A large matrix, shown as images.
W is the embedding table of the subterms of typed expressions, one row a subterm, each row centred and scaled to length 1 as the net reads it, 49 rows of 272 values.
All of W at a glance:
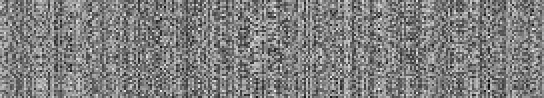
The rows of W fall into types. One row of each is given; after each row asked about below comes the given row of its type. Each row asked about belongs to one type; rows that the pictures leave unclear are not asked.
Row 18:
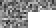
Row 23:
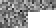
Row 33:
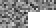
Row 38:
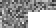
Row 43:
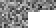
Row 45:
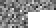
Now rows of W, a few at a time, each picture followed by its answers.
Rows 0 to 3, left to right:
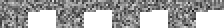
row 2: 43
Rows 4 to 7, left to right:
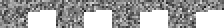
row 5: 18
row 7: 45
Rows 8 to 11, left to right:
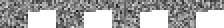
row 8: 23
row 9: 23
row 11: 33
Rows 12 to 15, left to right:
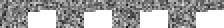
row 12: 18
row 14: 38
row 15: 43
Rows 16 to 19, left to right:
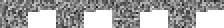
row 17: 23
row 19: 18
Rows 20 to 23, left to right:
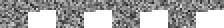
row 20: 33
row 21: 43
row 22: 23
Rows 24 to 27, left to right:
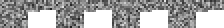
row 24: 33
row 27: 33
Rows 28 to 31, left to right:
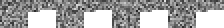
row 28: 18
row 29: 43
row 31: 18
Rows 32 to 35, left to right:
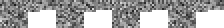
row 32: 23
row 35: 23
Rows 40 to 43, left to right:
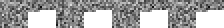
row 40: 43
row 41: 45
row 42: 43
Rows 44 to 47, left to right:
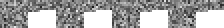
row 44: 43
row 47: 38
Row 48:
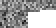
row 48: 23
